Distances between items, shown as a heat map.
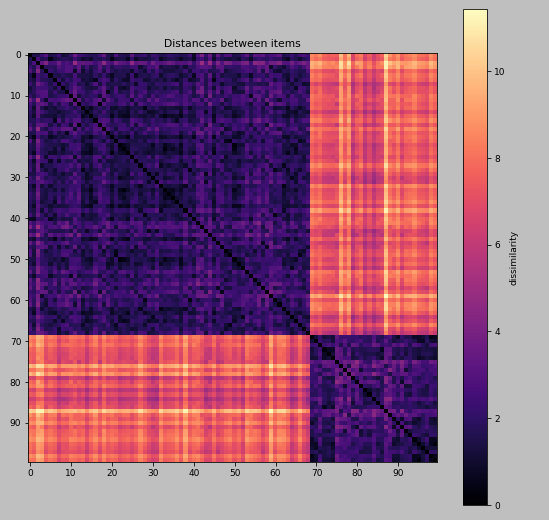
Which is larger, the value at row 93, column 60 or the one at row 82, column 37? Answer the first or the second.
the first
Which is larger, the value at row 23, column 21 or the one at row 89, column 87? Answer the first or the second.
the second
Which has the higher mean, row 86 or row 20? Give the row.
86
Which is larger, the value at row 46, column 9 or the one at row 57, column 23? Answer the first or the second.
the first
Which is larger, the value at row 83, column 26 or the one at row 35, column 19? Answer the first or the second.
the first
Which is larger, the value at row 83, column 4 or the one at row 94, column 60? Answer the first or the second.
the second
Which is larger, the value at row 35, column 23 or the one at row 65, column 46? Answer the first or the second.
the second
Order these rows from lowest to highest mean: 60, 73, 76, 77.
60, 73, 77, 76
